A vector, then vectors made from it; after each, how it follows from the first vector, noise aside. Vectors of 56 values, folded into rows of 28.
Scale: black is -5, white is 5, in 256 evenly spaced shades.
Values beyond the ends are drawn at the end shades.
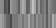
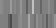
partly zeroed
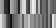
scaled up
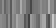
wrapped around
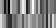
scaled up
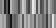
scaled up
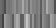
wrapped around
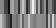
scaled up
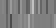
partly zeroed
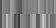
wrapped around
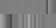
partly zeroed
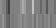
partly zeroed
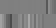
partly zeroed
